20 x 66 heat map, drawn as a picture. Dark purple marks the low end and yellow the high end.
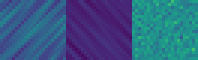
It is made of 1 by 3 panels. Panel 1,1: low, slanting up to the right. Panel 1,2: very low, slanting down to the right, faint in contrast. Panel 1,3: middling, fine-grained.
